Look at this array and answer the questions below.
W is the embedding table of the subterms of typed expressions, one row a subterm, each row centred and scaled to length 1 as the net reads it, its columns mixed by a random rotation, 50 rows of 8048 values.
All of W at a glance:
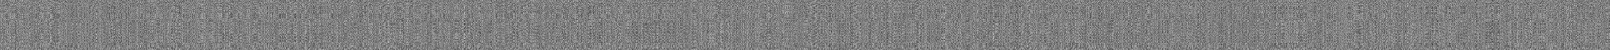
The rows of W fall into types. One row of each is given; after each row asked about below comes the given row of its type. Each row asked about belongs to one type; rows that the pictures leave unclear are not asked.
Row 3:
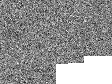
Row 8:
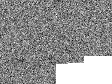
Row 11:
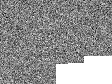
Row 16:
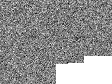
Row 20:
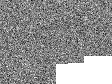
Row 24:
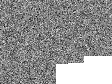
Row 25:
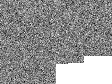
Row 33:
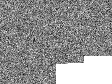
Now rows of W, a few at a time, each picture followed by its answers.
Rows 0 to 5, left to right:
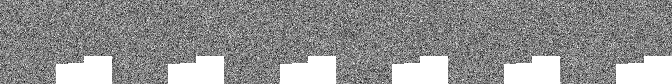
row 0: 25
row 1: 16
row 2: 11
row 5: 16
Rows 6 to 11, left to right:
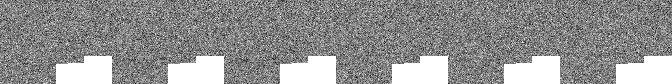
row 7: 8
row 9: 11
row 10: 8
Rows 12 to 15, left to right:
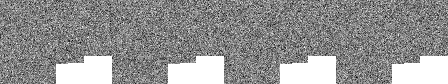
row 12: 8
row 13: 8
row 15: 11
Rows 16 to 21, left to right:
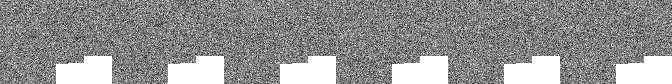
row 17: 25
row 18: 20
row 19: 8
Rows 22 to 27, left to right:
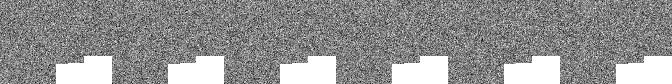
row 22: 3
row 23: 24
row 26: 33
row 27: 24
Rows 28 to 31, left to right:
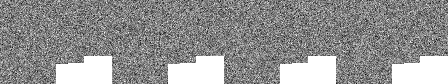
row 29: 33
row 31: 24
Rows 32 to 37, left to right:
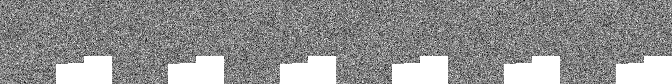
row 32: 3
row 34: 25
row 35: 3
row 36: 33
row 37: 25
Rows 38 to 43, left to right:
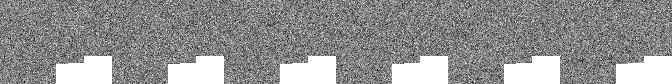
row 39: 11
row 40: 25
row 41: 25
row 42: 3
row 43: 8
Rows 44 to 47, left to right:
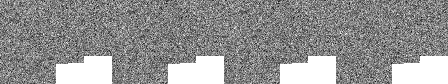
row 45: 16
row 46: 16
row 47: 33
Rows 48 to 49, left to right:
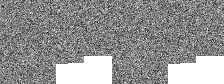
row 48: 33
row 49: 24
